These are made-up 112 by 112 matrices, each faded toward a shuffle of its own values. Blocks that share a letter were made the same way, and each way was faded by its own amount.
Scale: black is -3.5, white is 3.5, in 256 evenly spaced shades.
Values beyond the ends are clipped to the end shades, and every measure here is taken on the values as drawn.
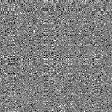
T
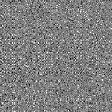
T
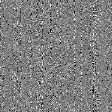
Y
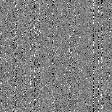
Y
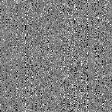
Y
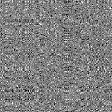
T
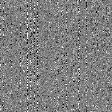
Y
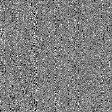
Y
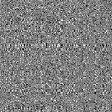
T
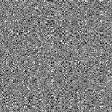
T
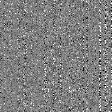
Y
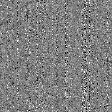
Y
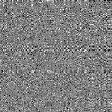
T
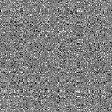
T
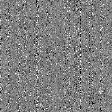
Y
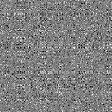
T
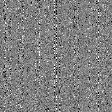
Y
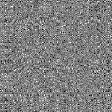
T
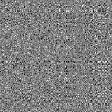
T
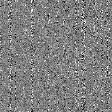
Y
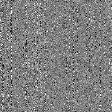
Y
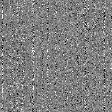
Y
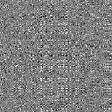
T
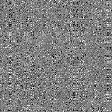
T
